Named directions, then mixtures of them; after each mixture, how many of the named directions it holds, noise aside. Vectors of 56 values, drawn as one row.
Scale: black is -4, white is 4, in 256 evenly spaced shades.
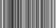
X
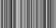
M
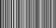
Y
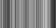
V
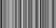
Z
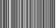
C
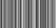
three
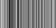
three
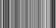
three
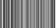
three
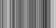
one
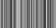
one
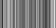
two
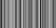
one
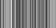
two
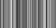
one
